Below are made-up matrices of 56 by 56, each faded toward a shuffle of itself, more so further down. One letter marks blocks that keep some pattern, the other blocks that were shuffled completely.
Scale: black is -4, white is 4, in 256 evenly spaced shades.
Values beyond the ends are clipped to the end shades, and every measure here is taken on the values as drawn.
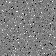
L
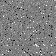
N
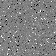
L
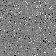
N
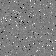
L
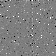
N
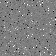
L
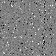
N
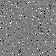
N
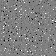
N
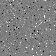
L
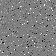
L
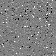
N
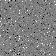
N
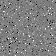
L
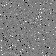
L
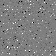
L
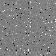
N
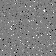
L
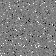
L
